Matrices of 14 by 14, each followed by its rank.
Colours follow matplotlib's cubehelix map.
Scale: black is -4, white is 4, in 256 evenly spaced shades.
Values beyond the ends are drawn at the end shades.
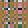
one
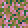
full rank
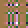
one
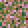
full rank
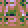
two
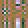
two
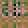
two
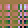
one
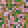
full rank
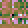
two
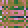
two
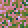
full rank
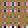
one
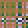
one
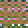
two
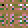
two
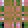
one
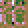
two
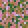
full rank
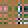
one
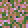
full rank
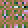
two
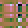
one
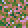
full rank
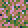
full rank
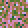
full rank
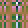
one
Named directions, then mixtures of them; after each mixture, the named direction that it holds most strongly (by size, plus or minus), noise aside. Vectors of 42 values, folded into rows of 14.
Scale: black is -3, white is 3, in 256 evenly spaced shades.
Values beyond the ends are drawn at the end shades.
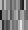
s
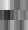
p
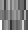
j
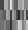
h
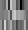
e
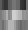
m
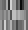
e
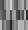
h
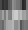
m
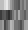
p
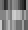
m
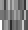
j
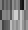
s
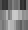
m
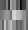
e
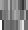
j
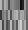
s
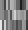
e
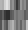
p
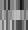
e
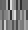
e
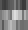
m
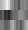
p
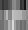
m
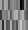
s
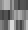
p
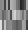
e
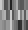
h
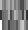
j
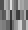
h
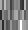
s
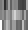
j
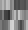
p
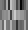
e
